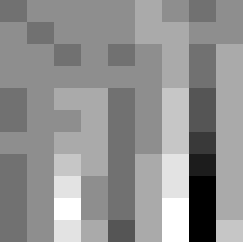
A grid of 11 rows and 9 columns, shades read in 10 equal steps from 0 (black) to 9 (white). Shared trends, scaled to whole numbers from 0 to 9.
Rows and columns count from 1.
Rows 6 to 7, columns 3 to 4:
5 6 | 6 6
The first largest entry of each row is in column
6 6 7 7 7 7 7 7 3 3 7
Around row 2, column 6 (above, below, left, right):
6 5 5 6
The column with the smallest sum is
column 8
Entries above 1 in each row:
9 9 9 9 9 9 9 8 8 8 8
